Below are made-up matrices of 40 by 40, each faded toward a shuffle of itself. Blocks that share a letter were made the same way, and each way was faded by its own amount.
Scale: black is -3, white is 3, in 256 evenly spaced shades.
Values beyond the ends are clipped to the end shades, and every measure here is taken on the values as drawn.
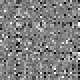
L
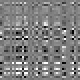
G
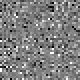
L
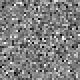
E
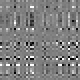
G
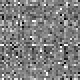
L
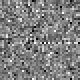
E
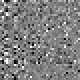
L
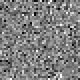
E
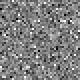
E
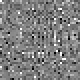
L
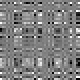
G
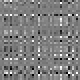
G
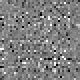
L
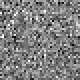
E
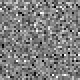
E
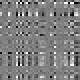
G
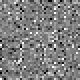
L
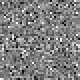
E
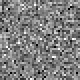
E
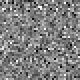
E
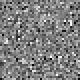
E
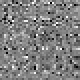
L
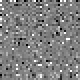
L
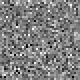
E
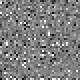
L
